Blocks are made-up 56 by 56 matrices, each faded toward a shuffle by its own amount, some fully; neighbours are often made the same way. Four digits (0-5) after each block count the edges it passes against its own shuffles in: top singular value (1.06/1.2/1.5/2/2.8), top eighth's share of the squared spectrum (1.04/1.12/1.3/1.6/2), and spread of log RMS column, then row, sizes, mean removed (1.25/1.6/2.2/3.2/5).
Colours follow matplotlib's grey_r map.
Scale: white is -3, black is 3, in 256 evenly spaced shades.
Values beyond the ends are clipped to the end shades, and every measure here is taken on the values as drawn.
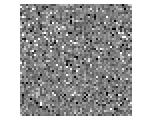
0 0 0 1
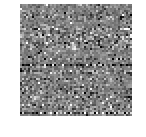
2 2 0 3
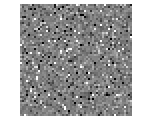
0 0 0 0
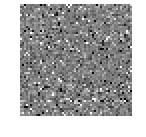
1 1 0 1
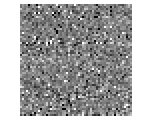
1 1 0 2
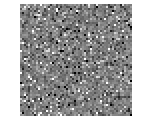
0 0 0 0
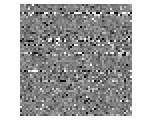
2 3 0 3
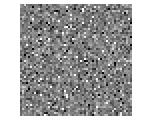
0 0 0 0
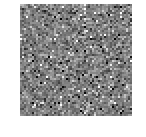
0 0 0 0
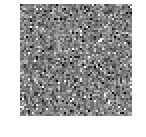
0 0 0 0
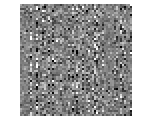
3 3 4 0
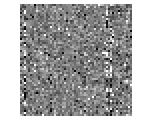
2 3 2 0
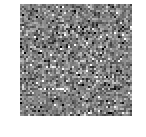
0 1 0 1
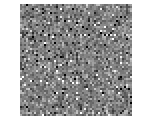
1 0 0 0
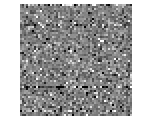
2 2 0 2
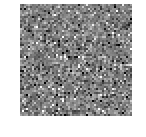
0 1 0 1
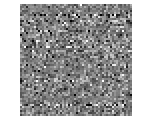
1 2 0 3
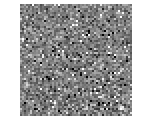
0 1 0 1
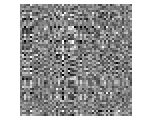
4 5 3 3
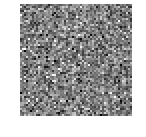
2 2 1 1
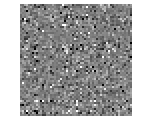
1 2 2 2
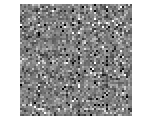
1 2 2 1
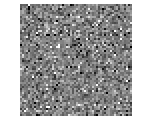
1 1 1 2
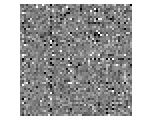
2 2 2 2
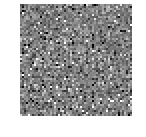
0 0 1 0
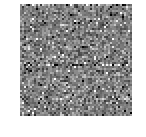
1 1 0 2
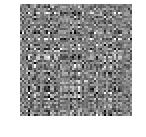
4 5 3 3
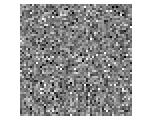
3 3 1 1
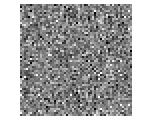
3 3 1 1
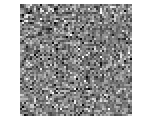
3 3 1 1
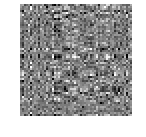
4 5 3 3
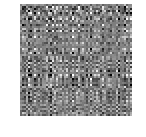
4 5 4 4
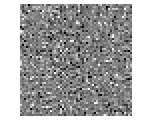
3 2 1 0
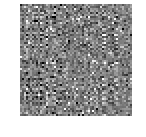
4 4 2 2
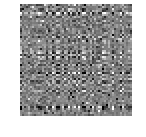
5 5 3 3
